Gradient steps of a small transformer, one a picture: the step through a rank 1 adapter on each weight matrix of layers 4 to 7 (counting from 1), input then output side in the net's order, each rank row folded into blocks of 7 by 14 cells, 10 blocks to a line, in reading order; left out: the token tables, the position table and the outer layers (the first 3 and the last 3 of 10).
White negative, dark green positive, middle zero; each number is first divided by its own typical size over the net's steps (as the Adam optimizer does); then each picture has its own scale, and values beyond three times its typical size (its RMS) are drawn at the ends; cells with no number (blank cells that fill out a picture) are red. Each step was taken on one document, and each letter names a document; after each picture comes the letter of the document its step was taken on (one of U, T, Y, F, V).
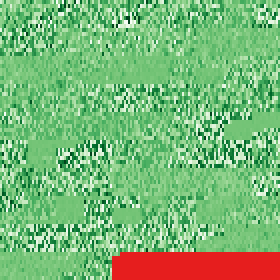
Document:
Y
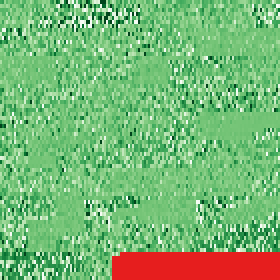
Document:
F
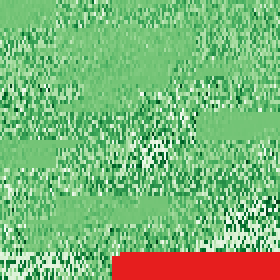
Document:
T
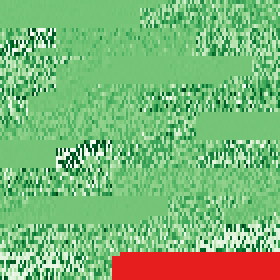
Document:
T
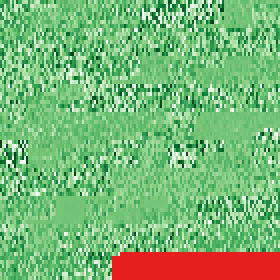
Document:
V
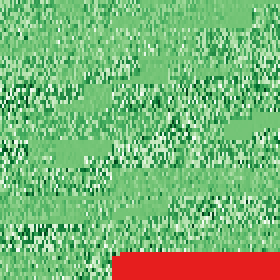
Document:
T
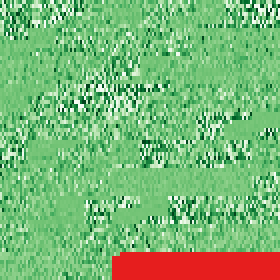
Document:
V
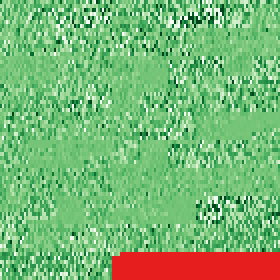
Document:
F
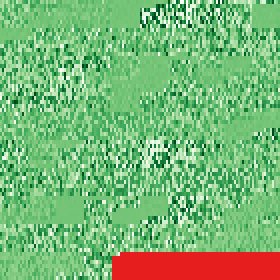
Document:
V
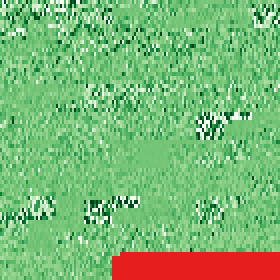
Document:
F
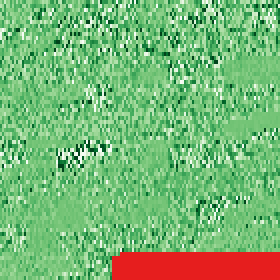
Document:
F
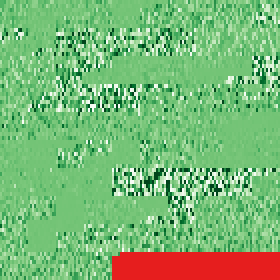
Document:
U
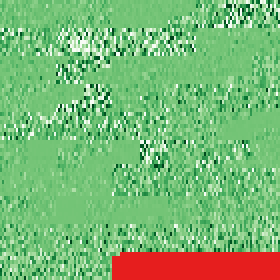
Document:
U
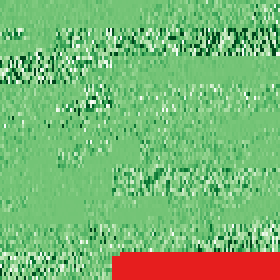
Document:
U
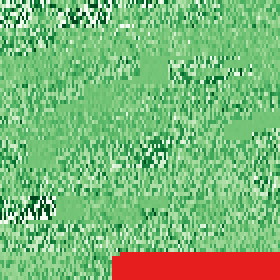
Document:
Y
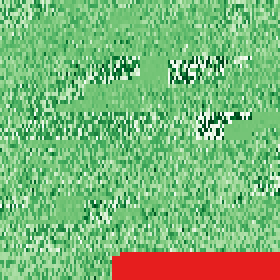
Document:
Y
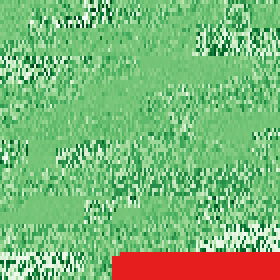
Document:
T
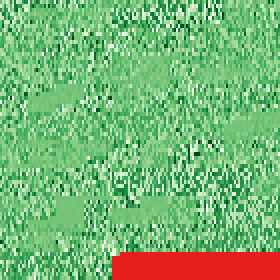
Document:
V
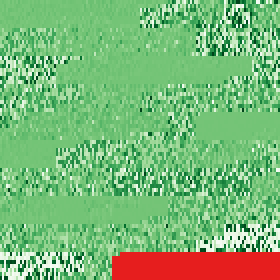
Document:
T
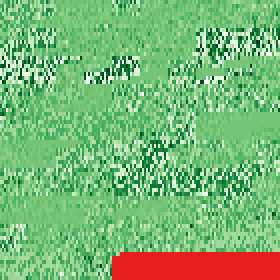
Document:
T
